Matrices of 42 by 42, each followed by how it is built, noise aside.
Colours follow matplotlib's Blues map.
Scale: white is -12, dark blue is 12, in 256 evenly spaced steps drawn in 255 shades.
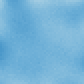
smooth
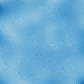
smooth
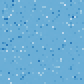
sparse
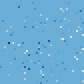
sparse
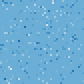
sparse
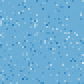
sparse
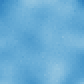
smooth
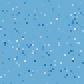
sparse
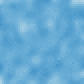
smooth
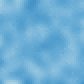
smooth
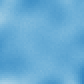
smooth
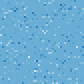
sparse
